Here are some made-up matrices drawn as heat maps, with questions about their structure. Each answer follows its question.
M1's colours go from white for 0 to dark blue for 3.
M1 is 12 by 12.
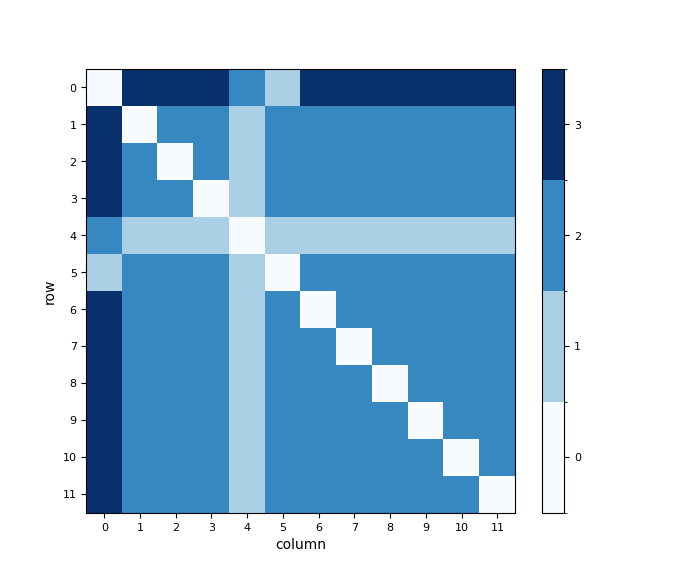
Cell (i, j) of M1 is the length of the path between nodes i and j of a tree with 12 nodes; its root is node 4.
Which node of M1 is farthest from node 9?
0
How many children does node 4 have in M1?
10
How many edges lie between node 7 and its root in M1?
1
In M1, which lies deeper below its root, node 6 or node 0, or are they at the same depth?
node 0
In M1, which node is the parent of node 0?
5
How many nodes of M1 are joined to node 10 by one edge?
1
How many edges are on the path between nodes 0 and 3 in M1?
3
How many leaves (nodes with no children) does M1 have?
10
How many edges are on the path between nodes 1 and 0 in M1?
3
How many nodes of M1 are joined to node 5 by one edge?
2
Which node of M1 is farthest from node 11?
0
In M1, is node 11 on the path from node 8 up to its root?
no
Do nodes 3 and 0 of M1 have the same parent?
no
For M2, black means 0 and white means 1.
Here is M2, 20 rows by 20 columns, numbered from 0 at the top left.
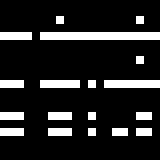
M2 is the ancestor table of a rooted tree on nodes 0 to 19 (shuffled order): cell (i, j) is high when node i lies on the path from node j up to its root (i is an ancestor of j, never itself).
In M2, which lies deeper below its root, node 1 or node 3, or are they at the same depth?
node 1
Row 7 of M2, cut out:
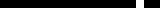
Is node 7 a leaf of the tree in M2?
no
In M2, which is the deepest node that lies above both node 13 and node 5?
10
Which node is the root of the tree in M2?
4
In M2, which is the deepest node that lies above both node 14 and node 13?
10
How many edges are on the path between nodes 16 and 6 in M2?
2
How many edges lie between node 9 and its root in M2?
2
